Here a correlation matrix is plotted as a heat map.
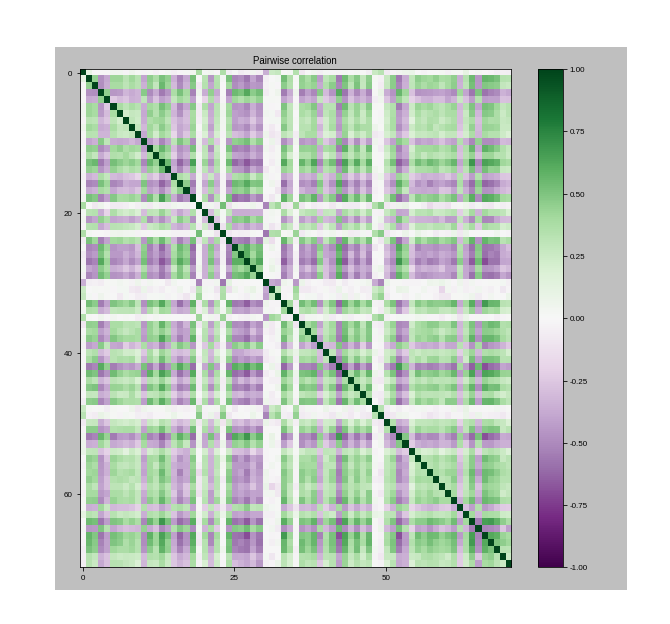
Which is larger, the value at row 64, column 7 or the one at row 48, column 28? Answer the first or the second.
the first
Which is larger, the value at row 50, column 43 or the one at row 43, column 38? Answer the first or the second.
the second
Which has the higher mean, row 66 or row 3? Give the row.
66
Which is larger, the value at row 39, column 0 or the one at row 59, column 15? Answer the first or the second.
the first
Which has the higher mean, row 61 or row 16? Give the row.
61
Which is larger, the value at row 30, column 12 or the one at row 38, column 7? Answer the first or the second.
the second
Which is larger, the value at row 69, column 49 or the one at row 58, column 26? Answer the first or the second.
the first
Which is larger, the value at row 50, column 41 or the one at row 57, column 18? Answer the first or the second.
the second
